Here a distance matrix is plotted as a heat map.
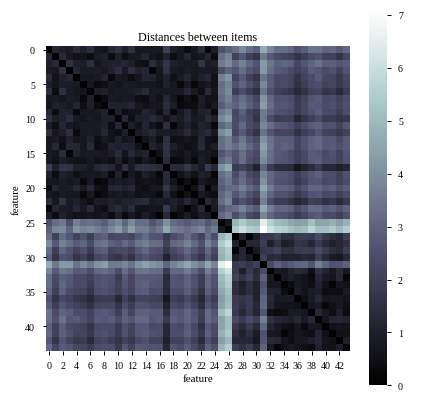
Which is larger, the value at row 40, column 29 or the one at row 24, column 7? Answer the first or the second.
the first
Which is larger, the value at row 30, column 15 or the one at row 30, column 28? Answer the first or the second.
the first
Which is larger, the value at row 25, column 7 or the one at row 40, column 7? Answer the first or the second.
the first
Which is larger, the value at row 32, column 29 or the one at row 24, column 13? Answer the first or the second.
the first
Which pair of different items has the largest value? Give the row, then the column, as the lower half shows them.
31, 26
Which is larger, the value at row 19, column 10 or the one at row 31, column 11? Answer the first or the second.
the second
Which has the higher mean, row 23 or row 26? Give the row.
26
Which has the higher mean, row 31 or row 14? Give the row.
31
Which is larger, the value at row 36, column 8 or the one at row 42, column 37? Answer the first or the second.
the first
